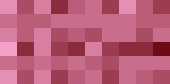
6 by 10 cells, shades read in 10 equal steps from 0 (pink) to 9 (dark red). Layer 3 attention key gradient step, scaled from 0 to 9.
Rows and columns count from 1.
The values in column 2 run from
4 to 7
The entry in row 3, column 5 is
4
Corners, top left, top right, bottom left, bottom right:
1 6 1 5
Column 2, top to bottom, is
5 4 4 7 4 5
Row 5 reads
3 4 3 4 3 4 5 3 3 3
